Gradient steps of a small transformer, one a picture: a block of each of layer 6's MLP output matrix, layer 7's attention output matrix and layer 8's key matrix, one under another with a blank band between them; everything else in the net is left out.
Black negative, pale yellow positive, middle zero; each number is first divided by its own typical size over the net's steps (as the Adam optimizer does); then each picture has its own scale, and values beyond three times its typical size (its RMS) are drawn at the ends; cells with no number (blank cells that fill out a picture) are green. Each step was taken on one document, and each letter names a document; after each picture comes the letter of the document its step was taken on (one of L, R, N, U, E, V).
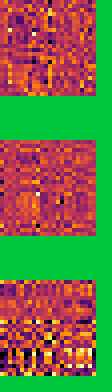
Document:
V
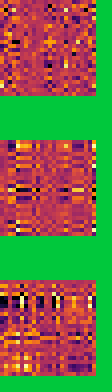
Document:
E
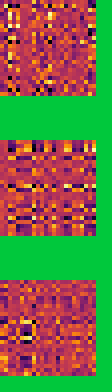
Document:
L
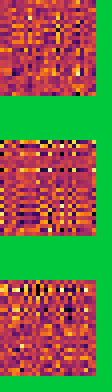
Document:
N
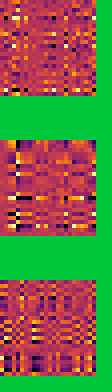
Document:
E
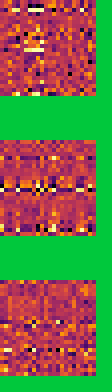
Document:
V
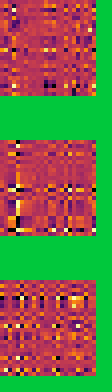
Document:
E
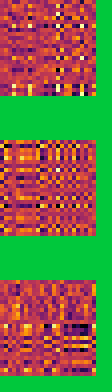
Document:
N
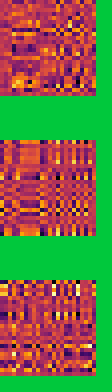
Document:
N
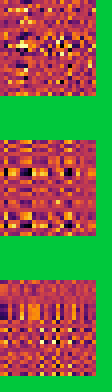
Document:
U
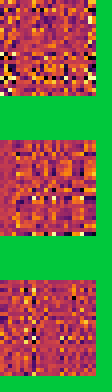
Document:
L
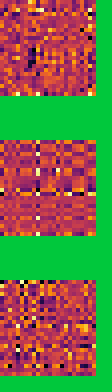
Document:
V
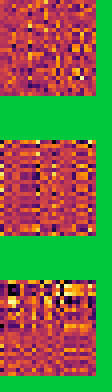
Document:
N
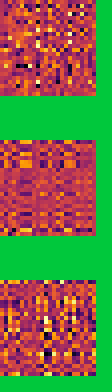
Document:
U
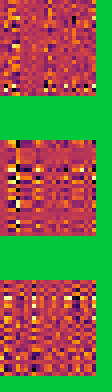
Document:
E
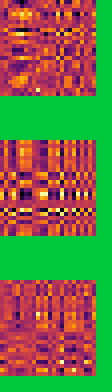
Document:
N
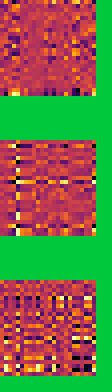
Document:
E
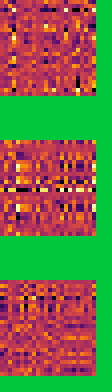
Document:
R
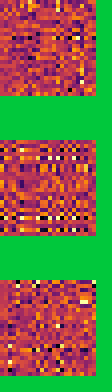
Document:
N
